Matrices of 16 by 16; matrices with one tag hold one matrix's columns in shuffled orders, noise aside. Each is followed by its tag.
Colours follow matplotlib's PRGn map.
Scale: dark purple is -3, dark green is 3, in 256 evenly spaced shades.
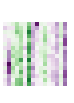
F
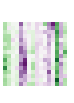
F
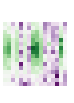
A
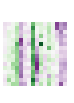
F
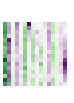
F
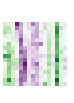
F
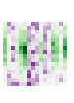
A
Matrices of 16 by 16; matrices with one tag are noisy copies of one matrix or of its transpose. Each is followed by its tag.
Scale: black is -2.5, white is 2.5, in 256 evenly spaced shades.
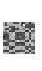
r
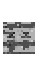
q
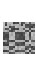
r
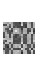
r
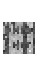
q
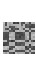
r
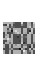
r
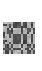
r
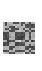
r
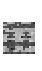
q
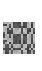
r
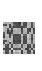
r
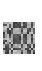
r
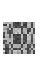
r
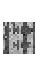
q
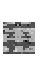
q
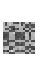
r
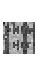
q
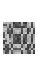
r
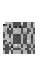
r
